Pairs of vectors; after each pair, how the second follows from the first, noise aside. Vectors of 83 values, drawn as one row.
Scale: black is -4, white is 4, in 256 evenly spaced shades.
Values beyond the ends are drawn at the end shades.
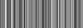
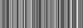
reversed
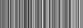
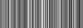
sign-scrambled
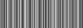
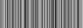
negated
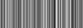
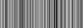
sign-scrambled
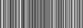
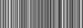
reversed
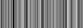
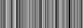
reversed
